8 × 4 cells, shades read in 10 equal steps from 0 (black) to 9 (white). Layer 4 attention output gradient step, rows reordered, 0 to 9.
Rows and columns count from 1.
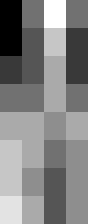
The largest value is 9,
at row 1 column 3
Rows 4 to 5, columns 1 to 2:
4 4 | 6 6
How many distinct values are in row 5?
2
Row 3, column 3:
6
